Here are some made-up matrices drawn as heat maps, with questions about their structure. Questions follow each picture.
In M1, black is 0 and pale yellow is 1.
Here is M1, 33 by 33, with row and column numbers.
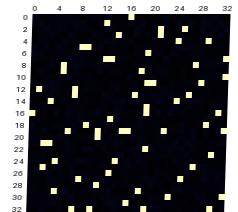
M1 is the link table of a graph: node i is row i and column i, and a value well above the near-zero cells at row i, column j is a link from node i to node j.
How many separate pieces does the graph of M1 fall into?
2
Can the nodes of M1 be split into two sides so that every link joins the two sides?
no
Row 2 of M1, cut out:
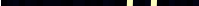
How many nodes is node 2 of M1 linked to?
2
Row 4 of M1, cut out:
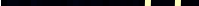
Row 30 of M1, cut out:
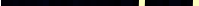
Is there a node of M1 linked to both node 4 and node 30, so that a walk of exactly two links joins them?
no
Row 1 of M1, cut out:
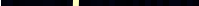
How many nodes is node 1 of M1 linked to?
1
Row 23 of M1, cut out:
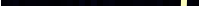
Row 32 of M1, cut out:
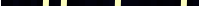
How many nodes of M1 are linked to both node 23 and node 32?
1
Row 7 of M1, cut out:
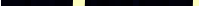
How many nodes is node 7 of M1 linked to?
3
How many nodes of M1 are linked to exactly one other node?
12
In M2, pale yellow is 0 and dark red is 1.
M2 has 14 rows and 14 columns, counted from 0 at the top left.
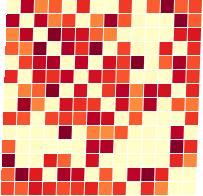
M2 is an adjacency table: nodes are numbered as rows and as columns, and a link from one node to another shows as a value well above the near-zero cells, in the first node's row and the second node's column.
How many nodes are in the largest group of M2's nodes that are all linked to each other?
5
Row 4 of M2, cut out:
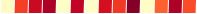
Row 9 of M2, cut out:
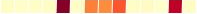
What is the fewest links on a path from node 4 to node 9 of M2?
1
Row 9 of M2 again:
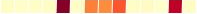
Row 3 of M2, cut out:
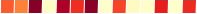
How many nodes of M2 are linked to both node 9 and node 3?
3
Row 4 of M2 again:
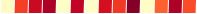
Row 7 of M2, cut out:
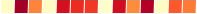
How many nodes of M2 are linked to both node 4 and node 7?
7
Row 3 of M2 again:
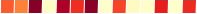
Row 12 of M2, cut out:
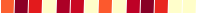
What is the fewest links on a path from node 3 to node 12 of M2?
2
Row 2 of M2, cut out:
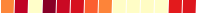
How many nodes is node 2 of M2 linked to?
9
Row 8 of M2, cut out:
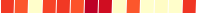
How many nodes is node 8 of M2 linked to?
9
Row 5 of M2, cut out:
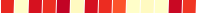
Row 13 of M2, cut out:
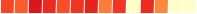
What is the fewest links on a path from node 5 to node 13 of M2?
1
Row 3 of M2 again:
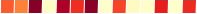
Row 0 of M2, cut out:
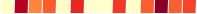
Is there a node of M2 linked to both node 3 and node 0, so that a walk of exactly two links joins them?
yes
